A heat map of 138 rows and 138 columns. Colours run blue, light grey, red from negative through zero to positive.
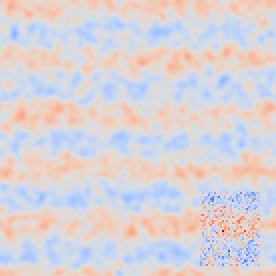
The bottom right is the roughest part. An odd patch, rougher than its surroundings, sits in the bottom right. No row or column stands out. Stripes running across repeat 5 times from top to bottom. There is no overall slope.
